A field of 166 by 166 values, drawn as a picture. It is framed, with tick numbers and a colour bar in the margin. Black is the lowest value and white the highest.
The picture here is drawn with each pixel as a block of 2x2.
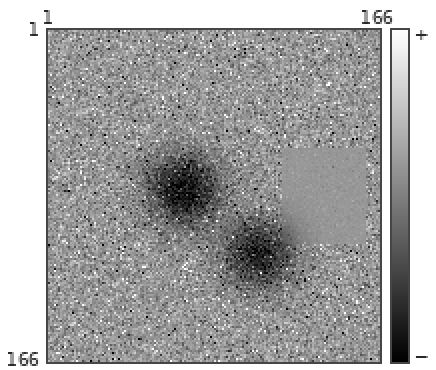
In the middle right lies a patch that is calmer than the rest. Two dips sink into the field. No regular stripes run through it. The middle right is the calmest part. No overall slope runs across the table. The ninth with the lowest average is the centre.
